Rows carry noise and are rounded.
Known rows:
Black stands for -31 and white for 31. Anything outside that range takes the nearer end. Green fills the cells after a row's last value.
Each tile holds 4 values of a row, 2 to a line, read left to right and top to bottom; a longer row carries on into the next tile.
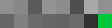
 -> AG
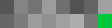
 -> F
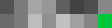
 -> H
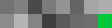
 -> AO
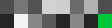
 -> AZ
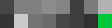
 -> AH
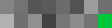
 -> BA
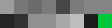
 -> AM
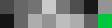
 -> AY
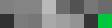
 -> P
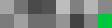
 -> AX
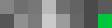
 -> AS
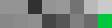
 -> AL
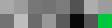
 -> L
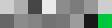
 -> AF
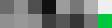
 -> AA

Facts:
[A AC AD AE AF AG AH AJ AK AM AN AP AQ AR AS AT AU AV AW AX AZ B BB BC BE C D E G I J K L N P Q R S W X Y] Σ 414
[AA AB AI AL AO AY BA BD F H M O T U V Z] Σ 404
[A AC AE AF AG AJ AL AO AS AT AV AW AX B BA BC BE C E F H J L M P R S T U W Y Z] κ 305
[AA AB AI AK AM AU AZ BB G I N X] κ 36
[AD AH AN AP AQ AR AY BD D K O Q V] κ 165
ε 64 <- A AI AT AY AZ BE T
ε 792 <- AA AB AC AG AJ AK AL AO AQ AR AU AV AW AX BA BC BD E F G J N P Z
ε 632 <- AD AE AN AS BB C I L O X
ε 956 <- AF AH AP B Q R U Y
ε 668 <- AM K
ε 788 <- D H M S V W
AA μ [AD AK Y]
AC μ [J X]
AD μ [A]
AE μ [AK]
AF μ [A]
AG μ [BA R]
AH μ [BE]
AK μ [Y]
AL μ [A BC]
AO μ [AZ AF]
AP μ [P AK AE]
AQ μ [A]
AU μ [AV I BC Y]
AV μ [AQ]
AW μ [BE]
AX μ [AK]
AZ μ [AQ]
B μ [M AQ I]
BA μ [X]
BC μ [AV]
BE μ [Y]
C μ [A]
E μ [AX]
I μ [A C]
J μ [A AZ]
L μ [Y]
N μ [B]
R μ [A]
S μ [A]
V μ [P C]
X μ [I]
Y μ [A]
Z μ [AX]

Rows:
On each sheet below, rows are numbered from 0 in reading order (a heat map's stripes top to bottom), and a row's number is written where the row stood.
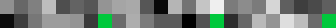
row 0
K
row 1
AK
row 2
T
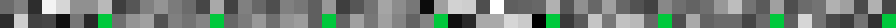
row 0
AQ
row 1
V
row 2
AB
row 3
O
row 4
A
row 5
AI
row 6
AP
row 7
B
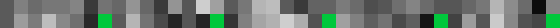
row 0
BB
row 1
AU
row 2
W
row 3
X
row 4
AN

